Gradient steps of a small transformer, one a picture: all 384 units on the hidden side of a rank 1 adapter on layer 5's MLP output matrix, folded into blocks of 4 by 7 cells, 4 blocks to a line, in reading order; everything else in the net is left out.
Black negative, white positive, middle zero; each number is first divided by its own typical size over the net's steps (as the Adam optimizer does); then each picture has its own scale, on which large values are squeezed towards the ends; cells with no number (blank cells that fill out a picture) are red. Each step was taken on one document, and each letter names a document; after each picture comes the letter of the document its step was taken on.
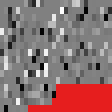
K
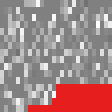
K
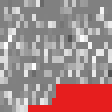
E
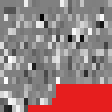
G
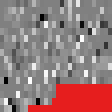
G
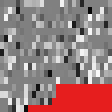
E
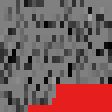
E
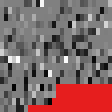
E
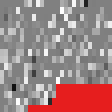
K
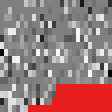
E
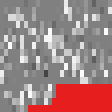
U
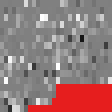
G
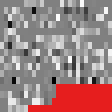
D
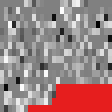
K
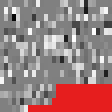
U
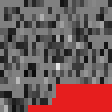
G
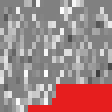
K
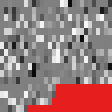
D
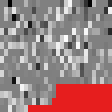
D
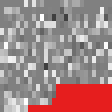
G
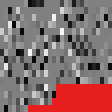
K
